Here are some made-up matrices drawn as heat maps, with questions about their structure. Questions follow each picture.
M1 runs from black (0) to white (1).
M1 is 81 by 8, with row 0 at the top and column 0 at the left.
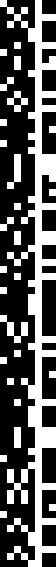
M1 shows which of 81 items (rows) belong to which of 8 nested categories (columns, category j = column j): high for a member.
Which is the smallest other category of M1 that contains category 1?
5
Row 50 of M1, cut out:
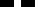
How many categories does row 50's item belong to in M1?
4
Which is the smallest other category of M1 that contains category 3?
1
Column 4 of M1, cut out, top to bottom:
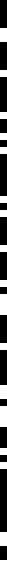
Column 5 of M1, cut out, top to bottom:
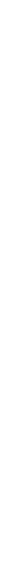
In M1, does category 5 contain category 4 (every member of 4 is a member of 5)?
yes
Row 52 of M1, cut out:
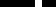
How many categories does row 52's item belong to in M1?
1
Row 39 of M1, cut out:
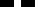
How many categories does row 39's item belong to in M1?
4
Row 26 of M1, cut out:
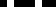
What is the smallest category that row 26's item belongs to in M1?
1
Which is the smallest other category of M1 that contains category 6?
2
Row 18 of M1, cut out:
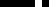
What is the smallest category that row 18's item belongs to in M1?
7
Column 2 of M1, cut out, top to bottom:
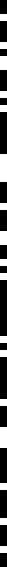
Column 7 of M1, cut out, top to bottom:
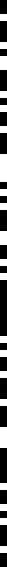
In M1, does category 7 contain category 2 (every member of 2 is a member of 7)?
yes
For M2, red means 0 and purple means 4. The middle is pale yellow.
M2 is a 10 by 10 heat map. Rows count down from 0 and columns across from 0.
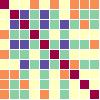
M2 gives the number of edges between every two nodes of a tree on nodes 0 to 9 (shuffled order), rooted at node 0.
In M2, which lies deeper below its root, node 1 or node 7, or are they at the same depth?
node 1
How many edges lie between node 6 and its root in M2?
2
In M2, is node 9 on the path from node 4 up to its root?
yes
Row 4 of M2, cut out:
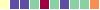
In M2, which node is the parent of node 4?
9
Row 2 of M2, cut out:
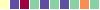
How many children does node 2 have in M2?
0
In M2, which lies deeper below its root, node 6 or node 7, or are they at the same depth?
node 6
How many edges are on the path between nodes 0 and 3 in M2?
1
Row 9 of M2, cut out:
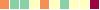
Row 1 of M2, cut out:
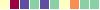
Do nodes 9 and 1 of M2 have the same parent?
no
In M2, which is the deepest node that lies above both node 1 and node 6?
7
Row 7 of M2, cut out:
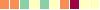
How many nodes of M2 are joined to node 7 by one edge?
3
